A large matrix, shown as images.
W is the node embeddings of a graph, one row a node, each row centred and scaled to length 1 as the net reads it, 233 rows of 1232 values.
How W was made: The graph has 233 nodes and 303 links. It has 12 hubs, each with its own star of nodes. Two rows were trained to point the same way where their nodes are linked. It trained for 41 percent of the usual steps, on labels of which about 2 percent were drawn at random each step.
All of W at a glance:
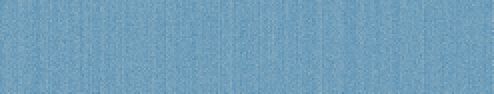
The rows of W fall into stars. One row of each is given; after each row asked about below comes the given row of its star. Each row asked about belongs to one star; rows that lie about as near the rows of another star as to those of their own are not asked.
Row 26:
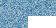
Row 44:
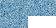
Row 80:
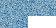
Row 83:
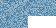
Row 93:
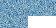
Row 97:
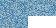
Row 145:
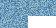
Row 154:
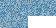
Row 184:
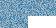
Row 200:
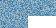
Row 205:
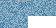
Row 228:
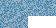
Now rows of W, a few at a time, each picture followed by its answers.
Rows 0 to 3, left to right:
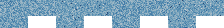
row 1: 205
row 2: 200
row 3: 154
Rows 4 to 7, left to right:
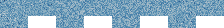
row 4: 44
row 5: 80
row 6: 93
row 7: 83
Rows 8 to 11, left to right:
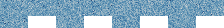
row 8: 228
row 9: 154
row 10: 83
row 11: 200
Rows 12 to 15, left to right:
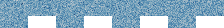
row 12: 145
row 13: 83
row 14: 83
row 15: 228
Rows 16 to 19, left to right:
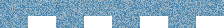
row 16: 83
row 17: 184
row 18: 228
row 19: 44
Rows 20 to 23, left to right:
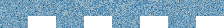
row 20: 205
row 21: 145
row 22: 83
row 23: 26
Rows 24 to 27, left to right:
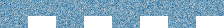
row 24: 44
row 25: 44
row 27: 145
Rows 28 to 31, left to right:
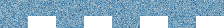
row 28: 205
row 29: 93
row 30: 44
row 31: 83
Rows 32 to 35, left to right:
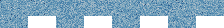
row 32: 184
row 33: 97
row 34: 93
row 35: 83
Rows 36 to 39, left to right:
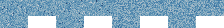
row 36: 200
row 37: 184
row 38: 44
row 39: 26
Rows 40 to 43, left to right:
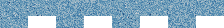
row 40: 97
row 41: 200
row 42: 184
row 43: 228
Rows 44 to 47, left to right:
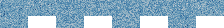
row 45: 97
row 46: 145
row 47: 97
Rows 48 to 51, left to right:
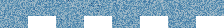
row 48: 145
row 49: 154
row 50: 184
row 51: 184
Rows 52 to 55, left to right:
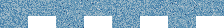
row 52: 83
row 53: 184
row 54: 26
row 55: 93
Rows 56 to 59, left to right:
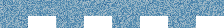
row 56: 200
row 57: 154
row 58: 26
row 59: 93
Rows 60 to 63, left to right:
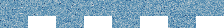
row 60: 145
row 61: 26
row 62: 97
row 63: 83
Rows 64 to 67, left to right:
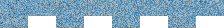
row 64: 93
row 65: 184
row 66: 93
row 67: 228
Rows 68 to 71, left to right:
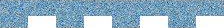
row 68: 26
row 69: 80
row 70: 228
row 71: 80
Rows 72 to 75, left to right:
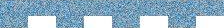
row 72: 93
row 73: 83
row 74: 93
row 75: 97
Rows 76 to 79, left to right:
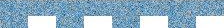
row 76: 154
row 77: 228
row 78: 80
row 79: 184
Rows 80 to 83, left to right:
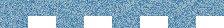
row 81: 80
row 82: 83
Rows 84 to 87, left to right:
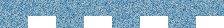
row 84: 154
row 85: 93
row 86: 97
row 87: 80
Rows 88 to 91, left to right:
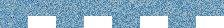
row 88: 80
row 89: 93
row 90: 26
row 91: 200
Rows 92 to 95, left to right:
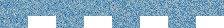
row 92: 97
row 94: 200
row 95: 80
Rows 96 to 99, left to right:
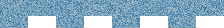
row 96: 83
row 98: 83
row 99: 26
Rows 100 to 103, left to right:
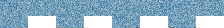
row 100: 44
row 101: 44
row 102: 145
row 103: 44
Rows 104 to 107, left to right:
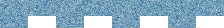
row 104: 26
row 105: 83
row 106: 205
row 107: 200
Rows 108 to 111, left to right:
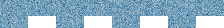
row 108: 228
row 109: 93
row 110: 80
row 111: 26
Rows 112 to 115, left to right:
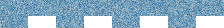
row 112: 154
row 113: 83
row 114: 205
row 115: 26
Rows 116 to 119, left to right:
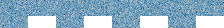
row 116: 154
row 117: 228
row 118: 228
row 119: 93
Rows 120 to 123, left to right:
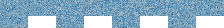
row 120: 184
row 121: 26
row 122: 154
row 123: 44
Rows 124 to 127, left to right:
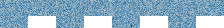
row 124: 80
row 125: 200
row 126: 97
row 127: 154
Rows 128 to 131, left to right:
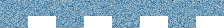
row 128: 228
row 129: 80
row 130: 93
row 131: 228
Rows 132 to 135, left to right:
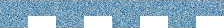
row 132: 228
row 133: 200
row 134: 26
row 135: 145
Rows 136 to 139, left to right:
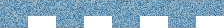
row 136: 26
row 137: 145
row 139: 145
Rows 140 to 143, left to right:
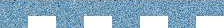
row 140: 97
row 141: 154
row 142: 93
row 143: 44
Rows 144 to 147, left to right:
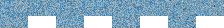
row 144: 93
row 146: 145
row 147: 80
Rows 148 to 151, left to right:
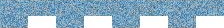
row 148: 26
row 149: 83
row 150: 200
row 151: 93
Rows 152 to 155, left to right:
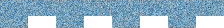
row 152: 145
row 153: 80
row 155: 200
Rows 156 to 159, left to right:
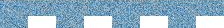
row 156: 80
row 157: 44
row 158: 44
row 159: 44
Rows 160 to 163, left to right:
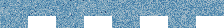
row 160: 26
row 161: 97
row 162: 184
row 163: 228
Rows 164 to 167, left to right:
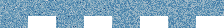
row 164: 26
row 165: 97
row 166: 44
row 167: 26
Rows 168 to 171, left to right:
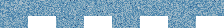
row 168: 83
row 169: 97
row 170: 83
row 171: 228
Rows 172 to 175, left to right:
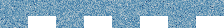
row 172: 80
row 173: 228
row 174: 80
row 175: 145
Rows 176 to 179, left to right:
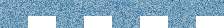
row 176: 26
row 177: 145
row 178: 97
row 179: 228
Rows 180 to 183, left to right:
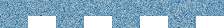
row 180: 97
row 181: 83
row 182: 145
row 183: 83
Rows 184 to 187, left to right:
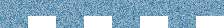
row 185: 205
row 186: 200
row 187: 154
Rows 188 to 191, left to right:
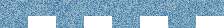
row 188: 205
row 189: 44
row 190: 44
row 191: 200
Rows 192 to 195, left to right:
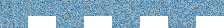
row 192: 44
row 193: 228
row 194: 205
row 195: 93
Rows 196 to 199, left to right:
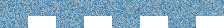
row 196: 44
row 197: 145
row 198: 93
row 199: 184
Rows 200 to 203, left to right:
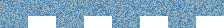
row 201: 228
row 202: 228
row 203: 154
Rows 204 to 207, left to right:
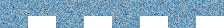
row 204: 184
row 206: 205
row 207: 83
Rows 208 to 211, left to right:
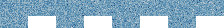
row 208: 44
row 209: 154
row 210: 154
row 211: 184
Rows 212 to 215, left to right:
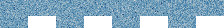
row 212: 184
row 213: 145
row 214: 205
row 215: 145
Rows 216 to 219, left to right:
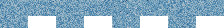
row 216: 205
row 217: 26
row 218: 154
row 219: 26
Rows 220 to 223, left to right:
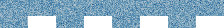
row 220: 205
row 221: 26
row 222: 83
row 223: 228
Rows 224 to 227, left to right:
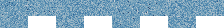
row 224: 97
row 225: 93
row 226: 200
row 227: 80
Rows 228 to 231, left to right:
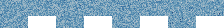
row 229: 83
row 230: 200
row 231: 205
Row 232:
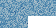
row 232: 26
